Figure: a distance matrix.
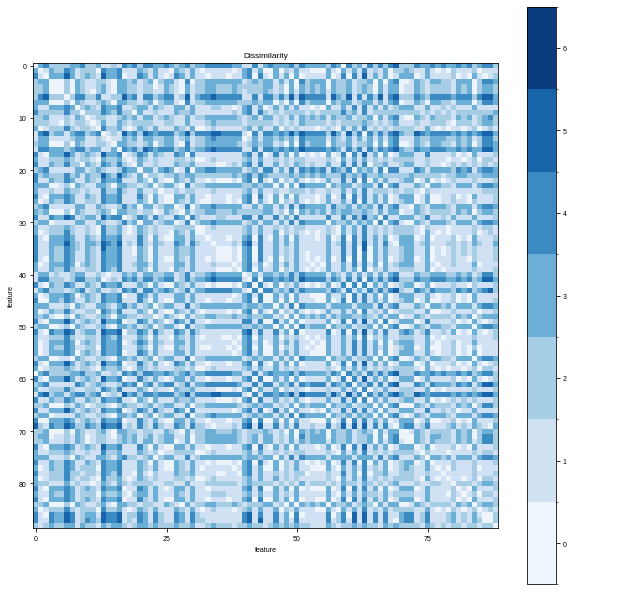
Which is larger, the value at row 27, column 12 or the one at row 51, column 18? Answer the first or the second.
the first
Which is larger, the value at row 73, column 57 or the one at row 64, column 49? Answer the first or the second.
the second
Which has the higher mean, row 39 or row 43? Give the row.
43
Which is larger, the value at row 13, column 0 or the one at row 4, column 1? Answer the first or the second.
the second
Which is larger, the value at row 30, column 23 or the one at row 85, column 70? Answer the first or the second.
the second
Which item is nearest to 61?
20
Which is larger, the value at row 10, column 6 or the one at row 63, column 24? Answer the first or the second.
the second
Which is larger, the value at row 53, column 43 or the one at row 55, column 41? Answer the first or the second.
the second
